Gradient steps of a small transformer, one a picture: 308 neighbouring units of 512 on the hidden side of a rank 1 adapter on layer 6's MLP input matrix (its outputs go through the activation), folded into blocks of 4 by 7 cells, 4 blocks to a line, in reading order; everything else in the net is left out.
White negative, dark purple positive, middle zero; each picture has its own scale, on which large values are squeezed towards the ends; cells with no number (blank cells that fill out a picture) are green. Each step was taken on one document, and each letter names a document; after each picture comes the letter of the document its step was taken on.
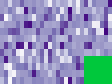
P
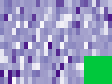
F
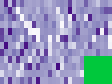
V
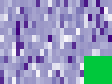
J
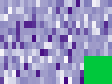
P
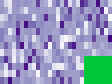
J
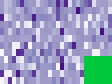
F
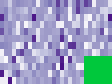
F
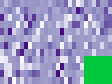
F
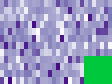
V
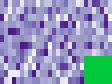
P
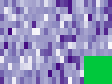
V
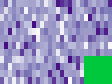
V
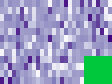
J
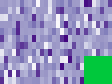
P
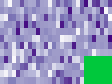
J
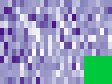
V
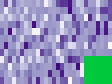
V
